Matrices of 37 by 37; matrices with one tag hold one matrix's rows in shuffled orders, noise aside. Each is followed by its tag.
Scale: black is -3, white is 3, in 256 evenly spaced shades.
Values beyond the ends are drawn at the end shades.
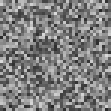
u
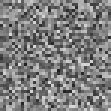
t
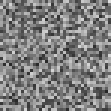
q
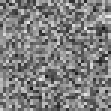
q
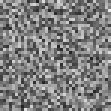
t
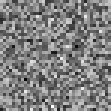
q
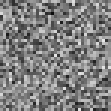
q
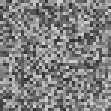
t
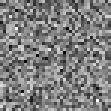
u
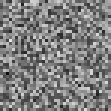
t
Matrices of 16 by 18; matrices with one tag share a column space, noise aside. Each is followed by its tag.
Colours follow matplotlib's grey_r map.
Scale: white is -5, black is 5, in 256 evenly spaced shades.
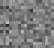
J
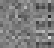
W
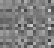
J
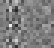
J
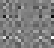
W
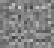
W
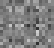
J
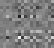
W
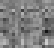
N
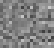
W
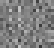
J
